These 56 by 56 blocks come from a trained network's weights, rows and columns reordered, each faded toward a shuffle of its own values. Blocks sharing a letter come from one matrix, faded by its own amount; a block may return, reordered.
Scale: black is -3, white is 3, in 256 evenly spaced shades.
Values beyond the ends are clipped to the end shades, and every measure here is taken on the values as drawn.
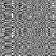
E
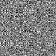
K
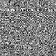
K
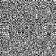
K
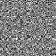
K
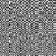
E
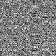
K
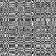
E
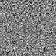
K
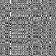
E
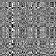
E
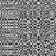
E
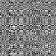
E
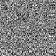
K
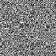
K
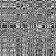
E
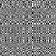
E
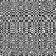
E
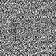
K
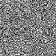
K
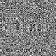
K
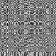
E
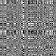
E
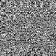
K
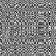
E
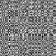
E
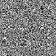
K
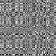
E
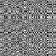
E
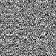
K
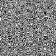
K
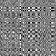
E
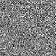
K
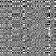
E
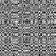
E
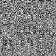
K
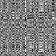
E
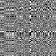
E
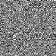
K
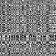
E
